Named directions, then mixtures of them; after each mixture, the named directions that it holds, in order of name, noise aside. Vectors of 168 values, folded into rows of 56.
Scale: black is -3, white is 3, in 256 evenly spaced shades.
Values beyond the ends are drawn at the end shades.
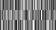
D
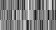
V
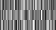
D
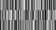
D, V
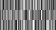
D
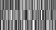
D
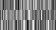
D, V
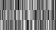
D, V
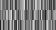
D, V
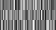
D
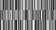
D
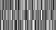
D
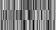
D, V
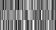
D, V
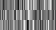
D, V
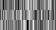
D, V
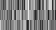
V
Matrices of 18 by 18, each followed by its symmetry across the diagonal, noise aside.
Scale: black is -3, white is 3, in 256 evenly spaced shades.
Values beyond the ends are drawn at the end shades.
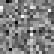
antisymmetric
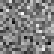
antisymmetric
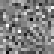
antisymmetric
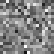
neither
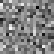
neither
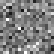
neither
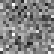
neither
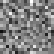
antisymmetric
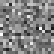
neither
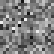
antisymmetric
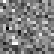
neither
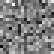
neither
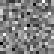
antisymmetric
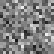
antisymmetric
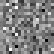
neither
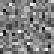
antisymmetric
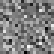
antisymmetric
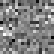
neither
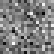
antisymmetric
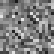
antisymmetric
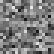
neither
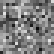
antisymmetric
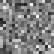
neither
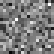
neither
